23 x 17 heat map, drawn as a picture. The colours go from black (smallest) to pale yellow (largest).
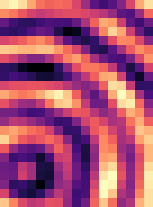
Neither half mirrors the other. No single row or column stands out from its neighbours. Overall the values sit about 50% of the way up the scale. Rings spread out from the bottom left.
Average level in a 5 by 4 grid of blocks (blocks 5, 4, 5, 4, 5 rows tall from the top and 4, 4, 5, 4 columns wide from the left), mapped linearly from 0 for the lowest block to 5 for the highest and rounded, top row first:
3 2 2 3 | 1 1 3 1 | 3 4 3 5 | 3 2 2 5 | 1 0 4 5
